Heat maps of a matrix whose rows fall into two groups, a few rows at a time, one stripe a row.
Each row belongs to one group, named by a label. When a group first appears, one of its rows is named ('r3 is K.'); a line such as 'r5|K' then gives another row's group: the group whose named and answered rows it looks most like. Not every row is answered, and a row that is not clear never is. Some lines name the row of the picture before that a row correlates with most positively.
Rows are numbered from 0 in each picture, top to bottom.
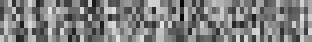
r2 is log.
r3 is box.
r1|box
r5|box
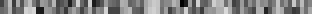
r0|log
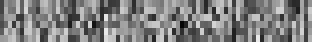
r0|log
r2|box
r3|log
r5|box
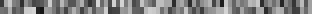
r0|box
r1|log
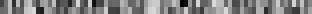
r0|log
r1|log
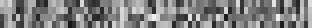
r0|box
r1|box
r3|box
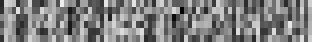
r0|box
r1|log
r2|box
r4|box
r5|box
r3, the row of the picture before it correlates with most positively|3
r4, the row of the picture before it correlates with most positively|0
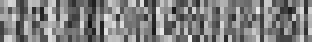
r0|box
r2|box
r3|box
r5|box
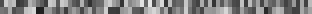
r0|box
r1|log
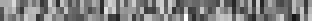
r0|box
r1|box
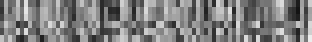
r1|log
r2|log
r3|box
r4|log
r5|box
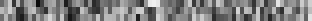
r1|box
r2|box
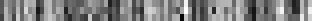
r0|log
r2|log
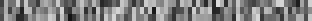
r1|box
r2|box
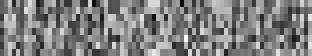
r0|log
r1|log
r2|box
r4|box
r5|log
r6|box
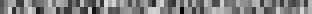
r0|box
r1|log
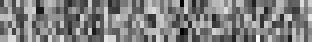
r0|log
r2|box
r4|log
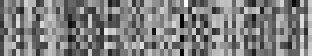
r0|log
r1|box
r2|log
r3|log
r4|box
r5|log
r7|log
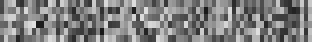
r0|box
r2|box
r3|log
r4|box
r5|box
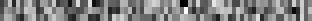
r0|log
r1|log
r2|box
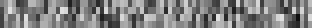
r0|box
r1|box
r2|log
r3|log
